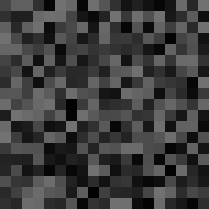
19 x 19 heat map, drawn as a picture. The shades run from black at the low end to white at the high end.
Grain: fine. Slope: none. Calmest part: bottom left. Mirror symmetry: none.
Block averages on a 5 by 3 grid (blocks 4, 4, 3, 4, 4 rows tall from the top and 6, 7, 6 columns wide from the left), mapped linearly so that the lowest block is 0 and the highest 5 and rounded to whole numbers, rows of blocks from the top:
322 | 222 | 532 | 112 | 201
